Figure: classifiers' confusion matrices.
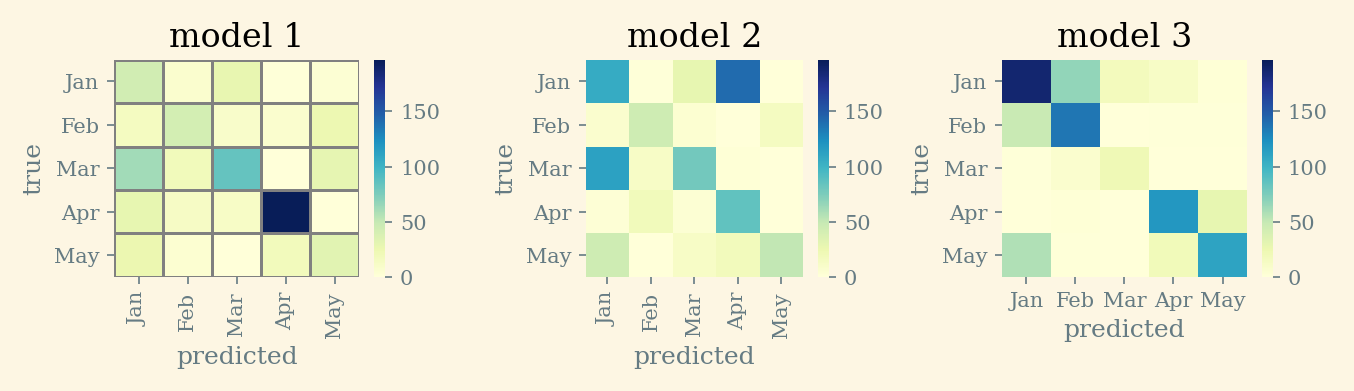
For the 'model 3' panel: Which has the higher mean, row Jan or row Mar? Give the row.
Jan
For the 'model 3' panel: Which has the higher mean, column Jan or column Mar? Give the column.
Jan
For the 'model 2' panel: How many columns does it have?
5
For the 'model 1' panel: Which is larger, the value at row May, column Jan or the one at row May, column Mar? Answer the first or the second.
the first
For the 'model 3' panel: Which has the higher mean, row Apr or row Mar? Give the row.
Apr
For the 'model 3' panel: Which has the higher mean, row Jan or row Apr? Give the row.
Jan
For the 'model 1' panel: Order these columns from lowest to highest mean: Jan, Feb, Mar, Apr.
Feb, Mar, Jan, Apr
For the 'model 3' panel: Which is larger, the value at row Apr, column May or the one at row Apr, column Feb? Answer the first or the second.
the first
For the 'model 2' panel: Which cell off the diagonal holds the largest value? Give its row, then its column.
Jan, Apr
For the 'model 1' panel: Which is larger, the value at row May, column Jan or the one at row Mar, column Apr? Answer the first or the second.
the first
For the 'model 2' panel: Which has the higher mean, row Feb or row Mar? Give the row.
Mar
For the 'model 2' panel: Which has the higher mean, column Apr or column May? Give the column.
Apr
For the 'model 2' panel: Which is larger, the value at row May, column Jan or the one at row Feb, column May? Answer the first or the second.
the first
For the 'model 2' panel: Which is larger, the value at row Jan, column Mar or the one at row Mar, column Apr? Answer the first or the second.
the first
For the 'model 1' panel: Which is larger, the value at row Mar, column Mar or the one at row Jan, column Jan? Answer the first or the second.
the first
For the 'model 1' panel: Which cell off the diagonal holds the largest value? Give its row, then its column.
Mar, Jan
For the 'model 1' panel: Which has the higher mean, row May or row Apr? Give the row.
Apr
